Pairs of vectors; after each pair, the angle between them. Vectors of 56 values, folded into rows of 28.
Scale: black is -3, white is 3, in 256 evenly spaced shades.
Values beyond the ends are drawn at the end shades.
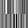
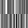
nearly parallel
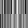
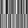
orthogonal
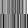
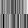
nearly parallel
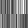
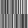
partly aligned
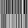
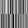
orthogonal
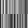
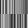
nearly parallel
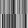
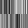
orthogonal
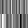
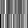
orthogonal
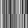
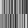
partly aligned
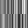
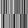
partly opposed
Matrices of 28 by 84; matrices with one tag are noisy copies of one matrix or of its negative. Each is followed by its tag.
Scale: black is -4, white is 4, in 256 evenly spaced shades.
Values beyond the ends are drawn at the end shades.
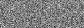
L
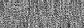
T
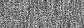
T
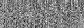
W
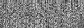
W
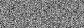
L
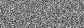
L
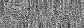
T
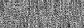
T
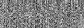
W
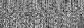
W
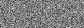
L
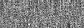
T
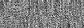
T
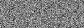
L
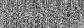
W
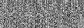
W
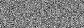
L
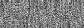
T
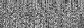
W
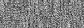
T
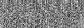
W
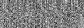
W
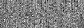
W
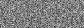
L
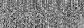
W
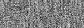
T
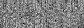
W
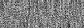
T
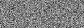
L
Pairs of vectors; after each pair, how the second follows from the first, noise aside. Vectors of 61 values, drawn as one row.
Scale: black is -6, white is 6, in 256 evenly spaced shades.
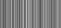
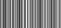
scaled up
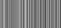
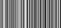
scaled up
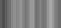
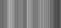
reversed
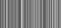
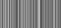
reversed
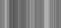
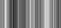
scaled up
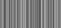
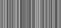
reversed
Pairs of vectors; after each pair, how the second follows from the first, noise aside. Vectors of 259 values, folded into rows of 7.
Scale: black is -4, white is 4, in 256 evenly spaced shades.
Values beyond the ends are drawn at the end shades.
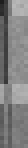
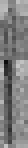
wrapped around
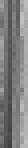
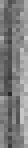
wrapped around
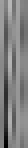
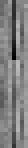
wrapped around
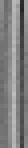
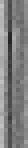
wrapped around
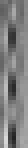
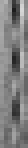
reversed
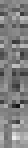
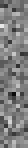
shuffled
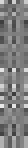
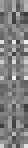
reversed
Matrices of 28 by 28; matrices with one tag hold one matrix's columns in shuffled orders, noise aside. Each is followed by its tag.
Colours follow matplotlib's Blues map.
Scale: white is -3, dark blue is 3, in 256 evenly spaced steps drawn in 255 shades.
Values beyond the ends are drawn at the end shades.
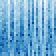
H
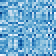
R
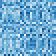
R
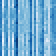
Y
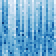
H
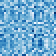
R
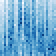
H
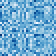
R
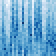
H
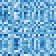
R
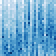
H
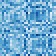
R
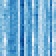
Y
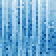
H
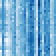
Y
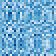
R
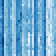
Y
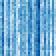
Y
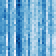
Y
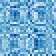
R
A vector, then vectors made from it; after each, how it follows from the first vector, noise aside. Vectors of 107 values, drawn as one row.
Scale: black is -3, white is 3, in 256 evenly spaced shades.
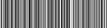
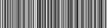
reversed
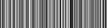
negated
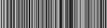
sign-scrambled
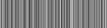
shrunk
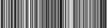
sign-scrambled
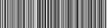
reversed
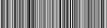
sign-scrambled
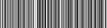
reversed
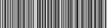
reversed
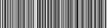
reversed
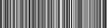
sign-scrambled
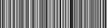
negated
